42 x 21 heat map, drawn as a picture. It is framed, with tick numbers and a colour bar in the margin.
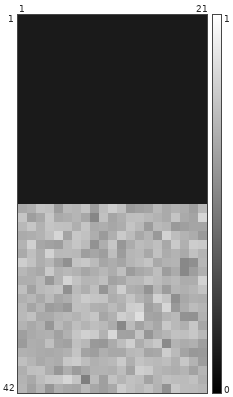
The table splits into 2 rows of 1 panel. Panel 1,1: very low, flat. Panel 2,1: high, fine-grained.
